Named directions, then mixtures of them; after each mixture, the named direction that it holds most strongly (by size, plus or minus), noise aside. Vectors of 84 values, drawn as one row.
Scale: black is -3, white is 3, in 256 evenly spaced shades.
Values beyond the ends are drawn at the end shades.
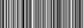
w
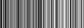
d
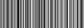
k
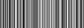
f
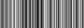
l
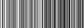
d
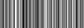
l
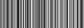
k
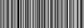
k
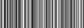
w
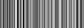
f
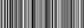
w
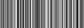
k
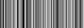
w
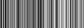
d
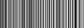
k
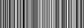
f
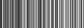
d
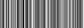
w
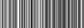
k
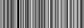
k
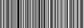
k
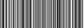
w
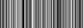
w
